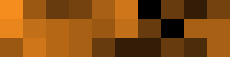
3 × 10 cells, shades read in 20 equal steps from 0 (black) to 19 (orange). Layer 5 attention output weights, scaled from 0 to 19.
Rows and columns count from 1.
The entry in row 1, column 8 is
8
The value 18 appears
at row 2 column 1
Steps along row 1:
down down up up up down up down up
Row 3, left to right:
12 16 14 13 8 4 4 8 6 13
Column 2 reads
12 15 16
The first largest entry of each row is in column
1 1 2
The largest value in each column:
19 16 14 13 13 16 8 8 13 13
